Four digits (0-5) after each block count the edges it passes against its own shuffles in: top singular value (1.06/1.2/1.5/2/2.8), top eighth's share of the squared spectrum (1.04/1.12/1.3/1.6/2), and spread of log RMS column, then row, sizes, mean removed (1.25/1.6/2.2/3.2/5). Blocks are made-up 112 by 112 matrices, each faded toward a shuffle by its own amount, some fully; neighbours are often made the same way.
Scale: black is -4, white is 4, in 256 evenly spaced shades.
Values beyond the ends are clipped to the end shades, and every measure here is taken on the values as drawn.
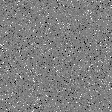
0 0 0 0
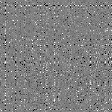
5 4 3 2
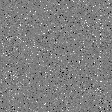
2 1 0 0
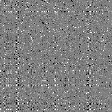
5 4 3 2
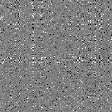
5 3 3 2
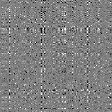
5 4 3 3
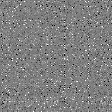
4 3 2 2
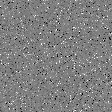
0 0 0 0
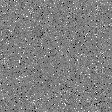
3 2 1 0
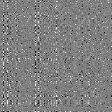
5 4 3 2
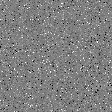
2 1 0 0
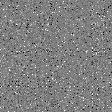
3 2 1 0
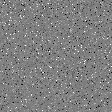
2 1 0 0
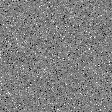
0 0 0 0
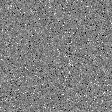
0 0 0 0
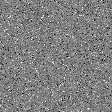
0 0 0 0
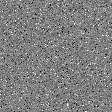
0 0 0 0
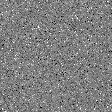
0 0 0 0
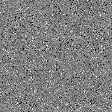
0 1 1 1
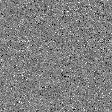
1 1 1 1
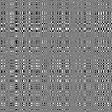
5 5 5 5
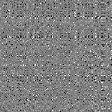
5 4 3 3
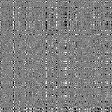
5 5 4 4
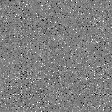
3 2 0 1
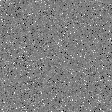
1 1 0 0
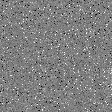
2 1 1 0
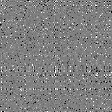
5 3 2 3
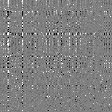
5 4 3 3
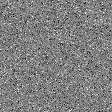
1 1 0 0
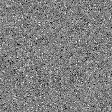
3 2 0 0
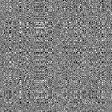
5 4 3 3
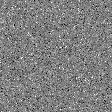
1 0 0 0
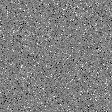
2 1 0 0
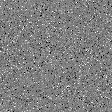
2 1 0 0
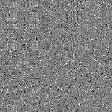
4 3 1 1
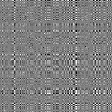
5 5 4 4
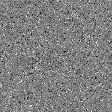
3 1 0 0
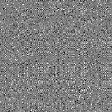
5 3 2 2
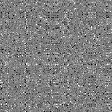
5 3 2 2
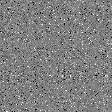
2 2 2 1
